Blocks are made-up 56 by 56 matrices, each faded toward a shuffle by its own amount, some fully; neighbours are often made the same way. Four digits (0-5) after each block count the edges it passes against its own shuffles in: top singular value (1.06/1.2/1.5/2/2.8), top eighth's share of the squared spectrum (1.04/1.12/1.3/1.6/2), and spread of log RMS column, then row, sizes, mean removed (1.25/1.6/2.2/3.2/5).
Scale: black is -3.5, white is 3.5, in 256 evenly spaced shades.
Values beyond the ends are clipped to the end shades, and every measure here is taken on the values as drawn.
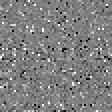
3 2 0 1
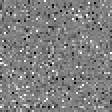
3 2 0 1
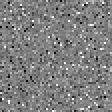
0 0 0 0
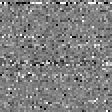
3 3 0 3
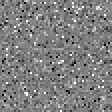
2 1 0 0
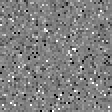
1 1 0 0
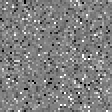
2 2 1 0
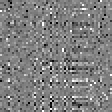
4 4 2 2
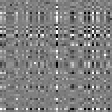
5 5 4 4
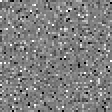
2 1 0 0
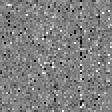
2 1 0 0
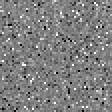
0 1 0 0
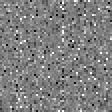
1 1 1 0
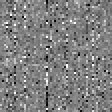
2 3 3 0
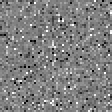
0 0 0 0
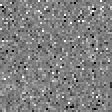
1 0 0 0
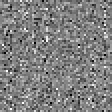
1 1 2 0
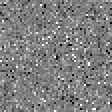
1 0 0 0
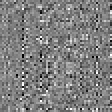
4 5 3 2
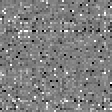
3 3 1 1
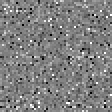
2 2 0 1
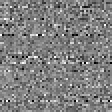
2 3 0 3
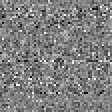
1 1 0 3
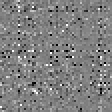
2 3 2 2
